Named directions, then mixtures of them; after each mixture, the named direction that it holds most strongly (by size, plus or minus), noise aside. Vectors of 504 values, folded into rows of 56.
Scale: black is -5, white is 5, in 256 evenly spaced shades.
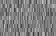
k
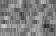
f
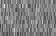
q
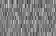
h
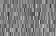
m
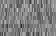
k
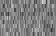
k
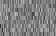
m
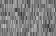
h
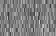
m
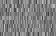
k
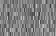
m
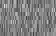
h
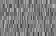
k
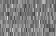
m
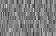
h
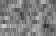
f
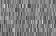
q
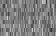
m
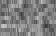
f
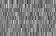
h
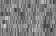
f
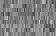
m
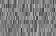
h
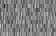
q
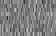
k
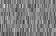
q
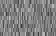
k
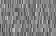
q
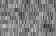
f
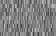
k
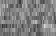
f
